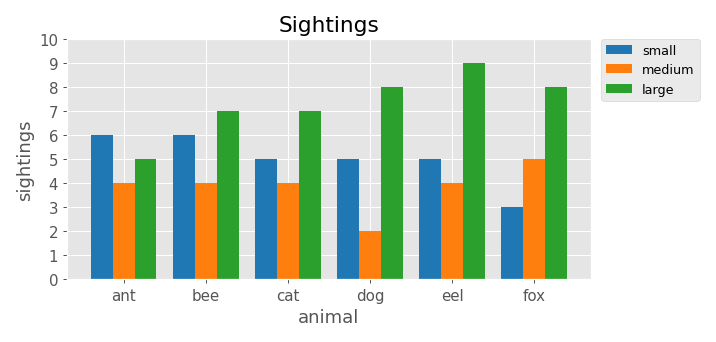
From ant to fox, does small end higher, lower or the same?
lower
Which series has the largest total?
large
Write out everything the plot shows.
Title: Sightings
x-axis: animal, ticks ant bee cat dog eel fox
y-axis: sightings, ticks 0 1 2 3 4 5 6 7 8 9 10
Legend: small, medium, large
Values:
small: 6 6 5 5 5 3
medium: 4 4 4 2 4 5
large: 5 7 7 8 9 8
